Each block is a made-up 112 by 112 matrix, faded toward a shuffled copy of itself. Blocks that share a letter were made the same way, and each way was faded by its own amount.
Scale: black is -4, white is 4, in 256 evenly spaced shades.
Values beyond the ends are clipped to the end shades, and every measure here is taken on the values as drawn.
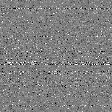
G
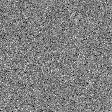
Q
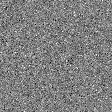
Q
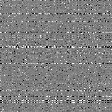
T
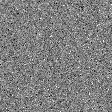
Q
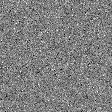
Q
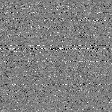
G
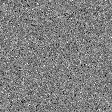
Q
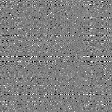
T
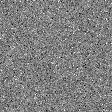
Q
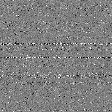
G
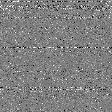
G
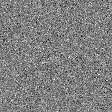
Q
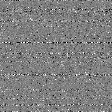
G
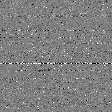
G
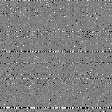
T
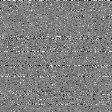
G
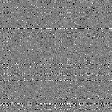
T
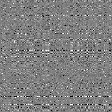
T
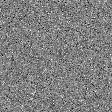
Q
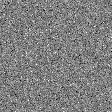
Q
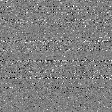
G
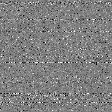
G
